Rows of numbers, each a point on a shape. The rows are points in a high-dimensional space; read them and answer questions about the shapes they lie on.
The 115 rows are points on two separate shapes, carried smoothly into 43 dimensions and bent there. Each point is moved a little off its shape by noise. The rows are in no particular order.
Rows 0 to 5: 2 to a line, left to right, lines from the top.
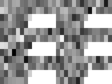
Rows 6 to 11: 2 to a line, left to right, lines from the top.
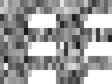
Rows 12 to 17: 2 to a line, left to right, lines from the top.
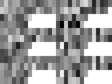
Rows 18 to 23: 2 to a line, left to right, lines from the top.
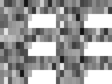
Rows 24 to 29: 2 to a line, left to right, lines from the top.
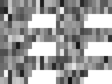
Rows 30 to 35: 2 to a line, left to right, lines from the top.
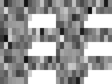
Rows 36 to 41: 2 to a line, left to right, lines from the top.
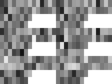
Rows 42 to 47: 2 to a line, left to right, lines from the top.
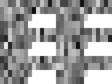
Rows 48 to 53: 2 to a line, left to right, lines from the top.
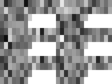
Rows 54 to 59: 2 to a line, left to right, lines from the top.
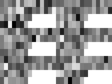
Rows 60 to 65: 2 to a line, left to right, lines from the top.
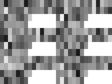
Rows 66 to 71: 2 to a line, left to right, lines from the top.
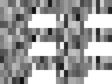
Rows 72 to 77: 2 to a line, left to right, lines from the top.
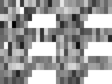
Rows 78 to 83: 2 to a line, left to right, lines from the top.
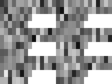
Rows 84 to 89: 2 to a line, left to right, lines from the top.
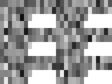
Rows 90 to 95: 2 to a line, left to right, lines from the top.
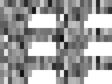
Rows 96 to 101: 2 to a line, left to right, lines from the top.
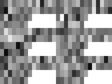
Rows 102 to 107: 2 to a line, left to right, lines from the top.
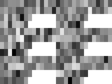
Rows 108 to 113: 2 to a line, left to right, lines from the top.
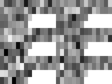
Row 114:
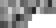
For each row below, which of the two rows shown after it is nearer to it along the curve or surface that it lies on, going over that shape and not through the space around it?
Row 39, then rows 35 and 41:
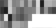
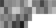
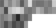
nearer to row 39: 35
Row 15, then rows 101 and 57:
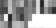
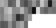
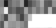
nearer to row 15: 57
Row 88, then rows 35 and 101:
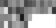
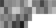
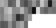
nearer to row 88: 101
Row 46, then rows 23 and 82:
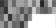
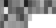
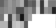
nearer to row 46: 82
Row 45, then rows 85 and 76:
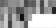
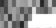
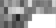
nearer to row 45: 85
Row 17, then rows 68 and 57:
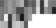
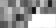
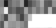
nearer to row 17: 57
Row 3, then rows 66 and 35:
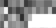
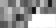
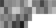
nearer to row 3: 66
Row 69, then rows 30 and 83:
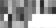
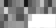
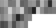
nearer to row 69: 30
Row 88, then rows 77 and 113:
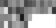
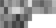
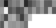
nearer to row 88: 113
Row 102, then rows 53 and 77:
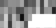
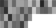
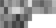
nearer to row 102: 53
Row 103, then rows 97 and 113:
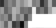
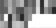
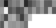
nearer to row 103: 97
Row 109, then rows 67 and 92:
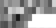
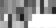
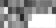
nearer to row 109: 92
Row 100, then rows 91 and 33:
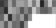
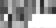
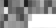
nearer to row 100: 91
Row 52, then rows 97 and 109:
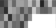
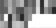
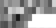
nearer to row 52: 97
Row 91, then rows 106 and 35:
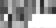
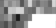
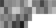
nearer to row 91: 35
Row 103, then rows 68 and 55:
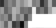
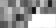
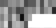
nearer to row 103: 68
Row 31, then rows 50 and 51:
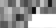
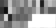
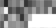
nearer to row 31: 51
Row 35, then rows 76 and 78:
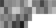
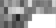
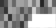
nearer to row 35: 76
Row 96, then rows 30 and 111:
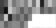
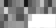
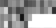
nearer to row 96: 111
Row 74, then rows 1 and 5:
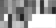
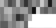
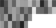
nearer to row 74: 5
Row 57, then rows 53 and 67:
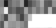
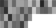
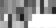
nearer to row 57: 67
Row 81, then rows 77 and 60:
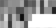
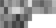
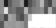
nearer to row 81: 60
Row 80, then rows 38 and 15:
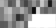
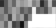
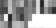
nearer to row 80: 38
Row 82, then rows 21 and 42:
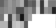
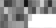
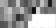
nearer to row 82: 21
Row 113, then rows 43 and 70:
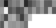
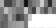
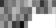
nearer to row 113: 43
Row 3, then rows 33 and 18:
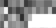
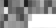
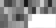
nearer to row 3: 33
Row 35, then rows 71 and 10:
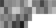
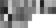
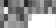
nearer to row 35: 71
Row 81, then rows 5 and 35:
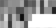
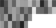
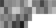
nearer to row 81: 5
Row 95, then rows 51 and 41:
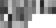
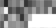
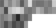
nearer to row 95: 51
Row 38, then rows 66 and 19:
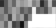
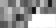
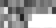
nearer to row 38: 66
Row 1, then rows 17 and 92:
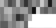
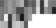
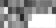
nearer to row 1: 92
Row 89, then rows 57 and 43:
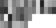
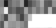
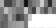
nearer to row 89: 57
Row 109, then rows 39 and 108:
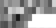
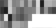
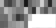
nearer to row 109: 108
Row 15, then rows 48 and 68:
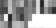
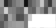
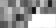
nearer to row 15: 48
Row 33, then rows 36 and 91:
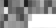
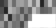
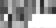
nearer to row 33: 91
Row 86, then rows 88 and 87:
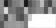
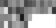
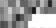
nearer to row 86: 88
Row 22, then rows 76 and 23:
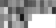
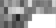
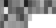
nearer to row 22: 23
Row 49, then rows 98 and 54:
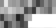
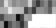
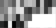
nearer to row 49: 98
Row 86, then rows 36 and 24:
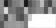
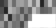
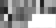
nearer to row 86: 24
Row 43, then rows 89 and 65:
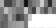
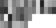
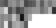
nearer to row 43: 65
